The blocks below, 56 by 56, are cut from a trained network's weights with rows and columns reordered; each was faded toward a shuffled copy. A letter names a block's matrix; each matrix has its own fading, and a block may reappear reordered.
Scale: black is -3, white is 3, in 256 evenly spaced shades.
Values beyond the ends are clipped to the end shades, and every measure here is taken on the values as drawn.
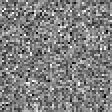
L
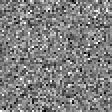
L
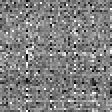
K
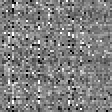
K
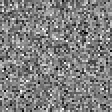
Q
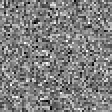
Q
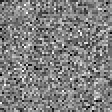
L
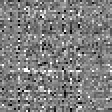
K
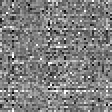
K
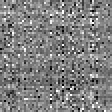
K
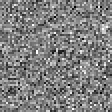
Q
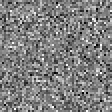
Q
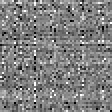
K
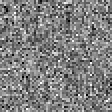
Q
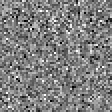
L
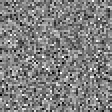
Q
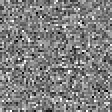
L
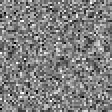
Q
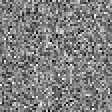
L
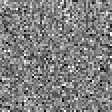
L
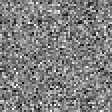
L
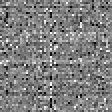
K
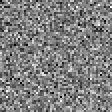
Q
